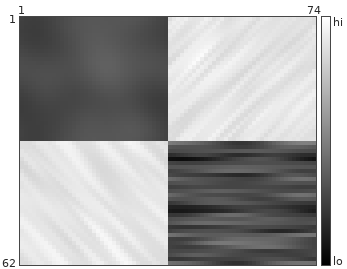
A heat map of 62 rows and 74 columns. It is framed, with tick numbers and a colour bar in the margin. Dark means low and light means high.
The table splits into 2 rows of 2 panels. Panel 1,1: low, smooth, faint in contrast. Panel 1,2: very high, slanting up to the right, faint in contrast. Panel 2,1: very high, slanting down to the right, faint in contrast. Panel 2,2: low, streaked across.
